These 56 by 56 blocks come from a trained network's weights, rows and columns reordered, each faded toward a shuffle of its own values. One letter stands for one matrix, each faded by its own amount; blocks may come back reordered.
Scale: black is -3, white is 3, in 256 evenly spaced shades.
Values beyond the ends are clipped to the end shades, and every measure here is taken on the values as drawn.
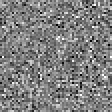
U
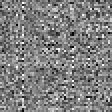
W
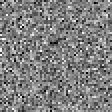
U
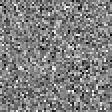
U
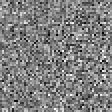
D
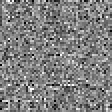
D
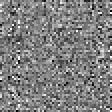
W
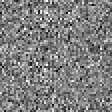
D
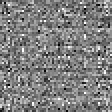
W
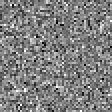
U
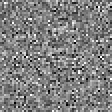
U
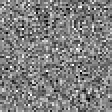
U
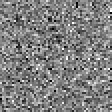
D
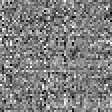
W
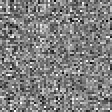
D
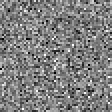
U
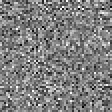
D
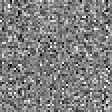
U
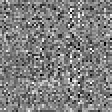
W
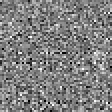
D
